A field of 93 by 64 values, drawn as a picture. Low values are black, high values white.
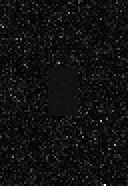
Neither half mirrors the other. No seam splits the table. The centre is the calmest part. An odd patch, calmer than its surroundings, sits in the centre. Most values sit low, with a long tail of high ones. No single row or column stands out from its neighbours.
